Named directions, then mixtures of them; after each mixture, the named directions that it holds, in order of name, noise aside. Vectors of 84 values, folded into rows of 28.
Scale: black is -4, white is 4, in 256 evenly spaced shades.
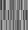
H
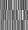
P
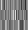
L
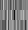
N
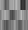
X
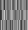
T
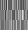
N, P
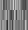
N, P, X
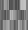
X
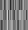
H, N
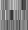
N, T, X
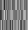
T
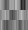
X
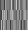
T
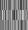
N, P, T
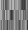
N, T, X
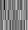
H, P, T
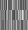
N, P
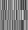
L, P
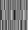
N, T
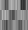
X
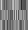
L, X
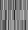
N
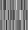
H, X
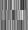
N, P, X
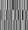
P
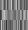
P, T, X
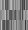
H, P, X
